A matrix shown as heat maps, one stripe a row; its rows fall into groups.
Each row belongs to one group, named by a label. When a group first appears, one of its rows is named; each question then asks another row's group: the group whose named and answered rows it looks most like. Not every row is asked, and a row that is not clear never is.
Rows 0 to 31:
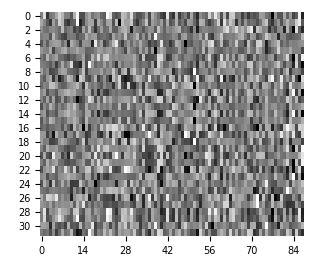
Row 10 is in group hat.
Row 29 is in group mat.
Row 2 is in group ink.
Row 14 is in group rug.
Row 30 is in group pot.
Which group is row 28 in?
mat
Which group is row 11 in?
rug
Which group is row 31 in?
ink
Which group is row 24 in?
pot
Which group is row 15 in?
hat
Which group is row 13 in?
hat
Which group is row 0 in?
mat
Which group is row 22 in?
mat
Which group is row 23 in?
rug
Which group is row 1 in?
mat
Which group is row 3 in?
pot
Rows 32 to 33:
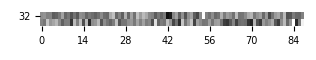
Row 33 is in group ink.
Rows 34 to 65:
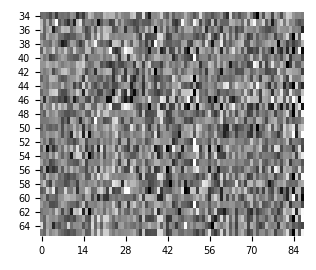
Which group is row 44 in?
ink
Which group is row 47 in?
mat
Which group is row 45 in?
hat
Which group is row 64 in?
pot
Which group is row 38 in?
pot
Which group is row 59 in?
mat
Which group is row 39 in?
mat
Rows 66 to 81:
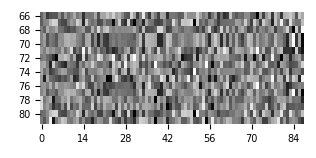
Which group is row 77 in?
rug
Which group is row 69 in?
rug
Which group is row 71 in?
ink
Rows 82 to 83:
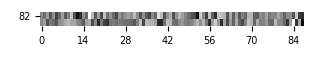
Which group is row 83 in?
rug
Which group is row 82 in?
ink
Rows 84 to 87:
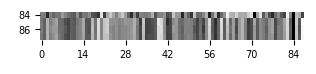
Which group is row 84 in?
ink
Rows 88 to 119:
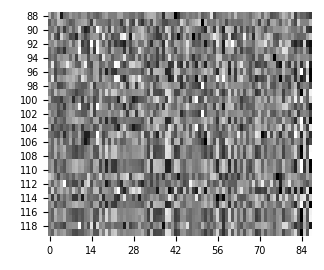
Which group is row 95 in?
mat
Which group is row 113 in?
mat
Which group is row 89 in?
hat
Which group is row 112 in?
hat
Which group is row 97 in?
mat
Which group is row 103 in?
rug
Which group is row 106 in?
ink
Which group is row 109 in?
rug
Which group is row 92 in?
ink
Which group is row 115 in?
rug
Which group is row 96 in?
rug
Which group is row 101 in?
ink
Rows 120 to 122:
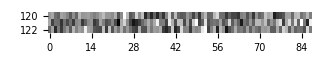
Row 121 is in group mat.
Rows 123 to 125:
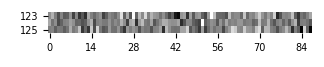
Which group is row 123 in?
pot
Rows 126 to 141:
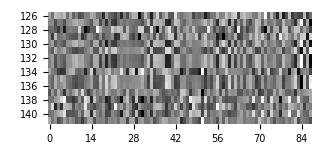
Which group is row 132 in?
rug
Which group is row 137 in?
hat
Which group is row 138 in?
hat
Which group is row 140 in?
hat
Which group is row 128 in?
ink
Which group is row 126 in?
ink
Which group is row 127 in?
rug
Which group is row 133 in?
rug
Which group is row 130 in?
rug
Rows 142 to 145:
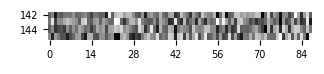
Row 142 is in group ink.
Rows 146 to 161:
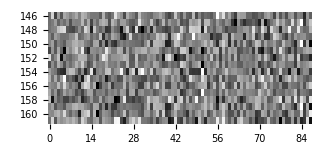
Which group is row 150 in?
rug
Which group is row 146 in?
mat
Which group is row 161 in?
mat
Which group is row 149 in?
pot
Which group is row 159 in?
rug
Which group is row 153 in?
hat
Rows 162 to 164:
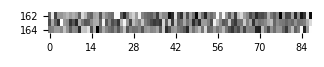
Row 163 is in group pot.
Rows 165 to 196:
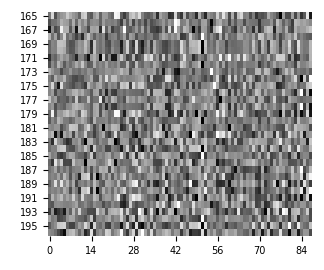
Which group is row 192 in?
pot
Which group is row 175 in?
pot
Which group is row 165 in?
mat
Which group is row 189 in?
mat
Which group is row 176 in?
rug
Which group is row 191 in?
mat
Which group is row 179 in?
mat
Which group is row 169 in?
hat
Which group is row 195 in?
hat
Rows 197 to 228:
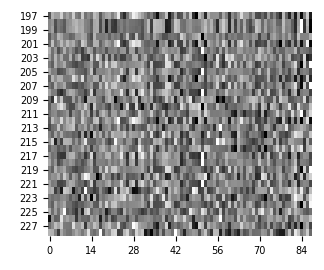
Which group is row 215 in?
mat
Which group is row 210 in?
hat
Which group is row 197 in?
mat
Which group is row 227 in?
mat
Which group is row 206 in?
mat
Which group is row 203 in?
ink
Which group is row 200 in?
hat
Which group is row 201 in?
mat
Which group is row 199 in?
rug
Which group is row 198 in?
rug
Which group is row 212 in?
mat
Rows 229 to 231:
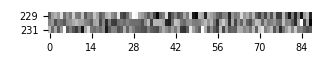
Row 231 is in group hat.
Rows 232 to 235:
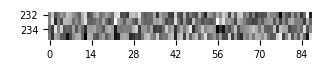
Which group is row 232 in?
mat
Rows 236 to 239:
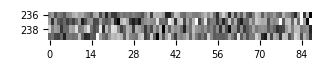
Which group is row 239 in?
ink
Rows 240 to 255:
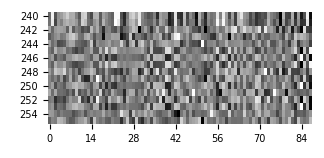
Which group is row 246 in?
rug
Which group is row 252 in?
ink
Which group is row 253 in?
rug
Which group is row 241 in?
mat
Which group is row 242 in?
ink
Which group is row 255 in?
hat
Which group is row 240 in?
mat
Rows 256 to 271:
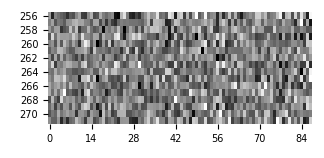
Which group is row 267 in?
hat
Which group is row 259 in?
mat
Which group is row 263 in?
mat
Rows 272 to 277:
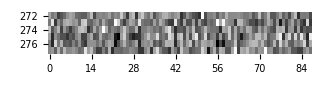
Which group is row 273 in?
mat
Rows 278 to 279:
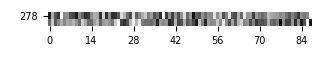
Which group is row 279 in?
mat
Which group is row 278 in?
pot
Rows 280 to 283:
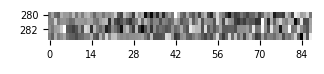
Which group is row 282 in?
hat
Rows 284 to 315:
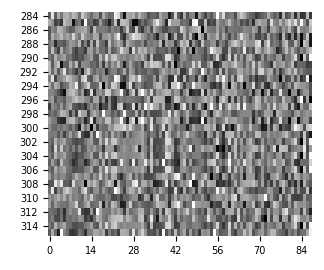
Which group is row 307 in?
pot
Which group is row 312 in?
ink
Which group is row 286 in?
hat
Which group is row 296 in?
rug
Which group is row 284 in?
mat
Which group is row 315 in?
pot
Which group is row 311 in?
pot
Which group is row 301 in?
ink
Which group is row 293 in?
mat
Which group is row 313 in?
ink
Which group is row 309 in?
mat
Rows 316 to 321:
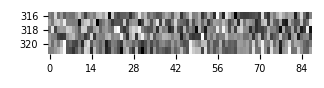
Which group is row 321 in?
hat
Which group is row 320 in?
hat
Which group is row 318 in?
mat
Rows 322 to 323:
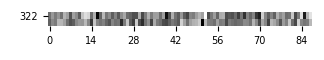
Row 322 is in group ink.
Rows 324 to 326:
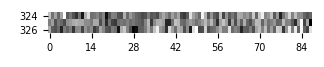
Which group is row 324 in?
hat
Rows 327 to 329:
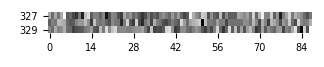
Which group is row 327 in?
hat
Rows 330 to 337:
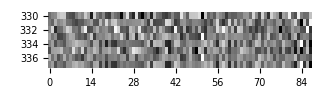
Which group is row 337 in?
rug
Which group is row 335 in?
mat
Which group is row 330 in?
hat
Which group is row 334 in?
rug
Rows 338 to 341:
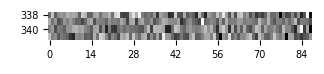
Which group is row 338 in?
mat
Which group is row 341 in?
pot
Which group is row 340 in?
rug
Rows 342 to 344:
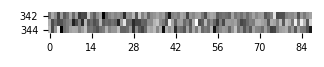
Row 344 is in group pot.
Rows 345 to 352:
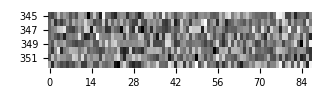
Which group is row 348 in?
ink
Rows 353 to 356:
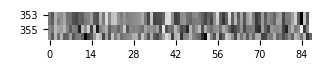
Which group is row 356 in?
ink
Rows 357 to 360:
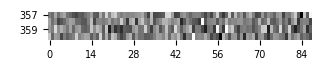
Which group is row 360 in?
pot
